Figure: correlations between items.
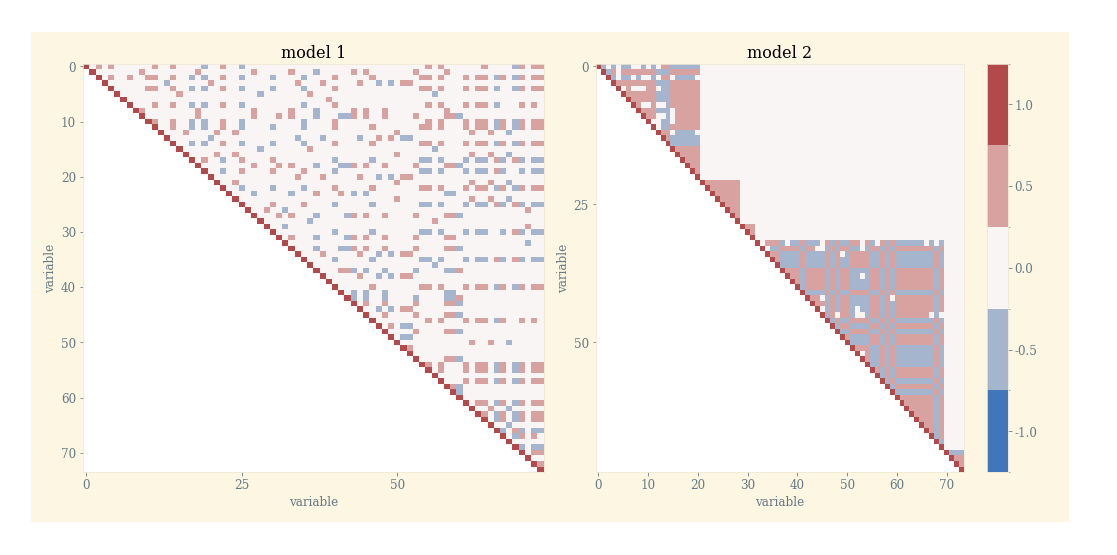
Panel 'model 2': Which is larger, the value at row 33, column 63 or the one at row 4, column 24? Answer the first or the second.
the first
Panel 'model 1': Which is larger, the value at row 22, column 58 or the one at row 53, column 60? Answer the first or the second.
the first
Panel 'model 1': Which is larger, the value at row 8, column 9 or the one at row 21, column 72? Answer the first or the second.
the first
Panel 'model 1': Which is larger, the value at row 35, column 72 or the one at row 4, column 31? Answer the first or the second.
the second
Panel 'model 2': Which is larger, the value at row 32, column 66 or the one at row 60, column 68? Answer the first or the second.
the first
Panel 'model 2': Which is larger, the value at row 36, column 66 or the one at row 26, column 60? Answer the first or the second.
the second
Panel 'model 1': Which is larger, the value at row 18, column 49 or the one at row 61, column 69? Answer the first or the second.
the first
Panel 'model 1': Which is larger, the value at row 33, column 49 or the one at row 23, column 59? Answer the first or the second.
the first
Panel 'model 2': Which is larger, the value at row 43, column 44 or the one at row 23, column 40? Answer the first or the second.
the first
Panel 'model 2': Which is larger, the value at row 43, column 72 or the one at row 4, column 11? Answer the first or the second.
the second
